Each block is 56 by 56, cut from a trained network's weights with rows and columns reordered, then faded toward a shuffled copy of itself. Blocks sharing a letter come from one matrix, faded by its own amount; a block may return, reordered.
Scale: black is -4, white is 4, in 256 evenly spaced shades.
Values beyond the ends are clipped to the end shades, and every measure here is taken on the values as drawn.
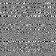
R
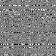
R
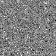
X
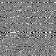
R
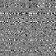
R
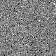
X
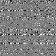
R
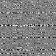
R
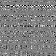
R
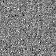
X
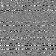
R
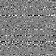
R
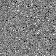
X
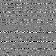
R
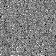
X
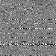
R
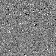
X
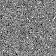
X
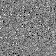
X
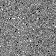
X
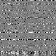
R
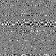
R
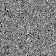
X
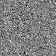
X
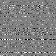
R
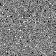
X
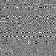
R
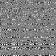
R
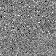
X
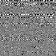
R
